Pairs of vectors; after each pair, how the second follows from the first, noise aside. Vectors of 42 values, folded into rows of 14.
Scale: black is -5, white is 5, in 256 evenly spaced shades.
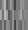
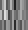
scaled up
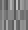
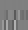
partly zeroed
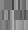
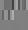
partly zeroed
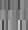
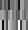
scaled up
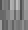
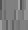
partly zeroed
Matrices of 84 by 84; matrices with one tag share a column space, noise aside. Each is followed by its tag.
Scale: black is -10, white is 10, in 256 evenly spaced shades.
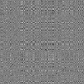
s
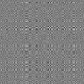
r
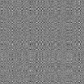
s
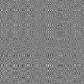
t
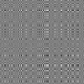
t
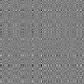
t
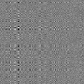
r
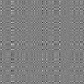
s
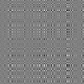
t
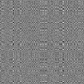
s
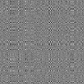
s
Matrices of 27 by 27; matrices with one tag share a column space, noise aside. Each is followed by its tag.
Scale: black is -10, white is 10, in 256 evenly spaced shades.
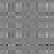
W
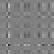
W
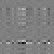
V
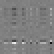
V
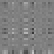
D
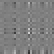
D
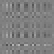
W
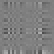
D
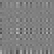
D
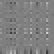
D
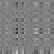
D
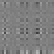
D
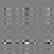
V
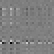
V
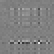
V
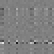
V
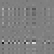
V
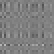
W
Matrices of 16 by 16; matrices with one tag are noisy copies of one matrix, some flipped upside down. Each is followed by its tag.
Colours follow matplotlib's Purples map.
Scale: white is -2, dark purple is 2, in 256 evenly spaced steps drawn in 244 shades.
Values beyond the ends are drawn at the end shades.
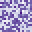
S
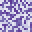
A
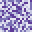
A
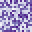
S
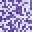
A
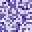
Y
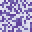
A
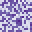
A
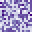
S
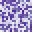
S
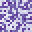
Y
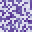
A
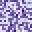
Y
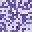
Y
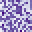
A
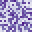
Y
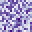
A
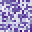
S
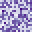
S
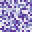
S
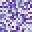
Y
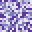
Y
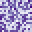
Y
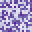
S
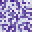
Y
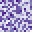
A
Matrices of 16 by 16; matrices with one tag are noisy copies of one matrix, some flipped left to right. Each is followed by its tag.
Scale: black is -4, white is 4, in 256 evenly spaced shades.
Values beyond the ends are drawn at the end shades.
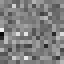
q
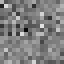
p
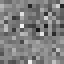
p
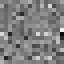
q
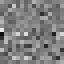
q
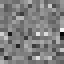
q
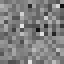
p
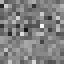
p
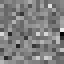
q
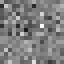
p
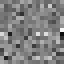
q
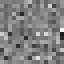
q
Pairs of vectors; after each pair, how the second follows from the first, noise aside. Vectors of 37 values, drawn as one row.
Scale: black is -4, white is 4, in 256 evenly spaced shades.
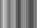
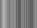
shrunk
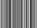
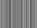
shrunk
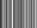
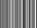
wrapped around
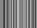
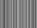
shrunk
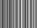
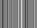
partly zeroed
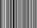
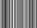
negated
